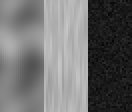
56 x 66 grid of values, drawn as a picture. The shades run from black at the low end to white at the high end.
The table splits into one row of 3 panels. Panel 1,1: middling, smooth. Panel 1,2: high, streaked downward, faint in contrast. Panel 1,3: very low, fine-grained, faint in contrast.
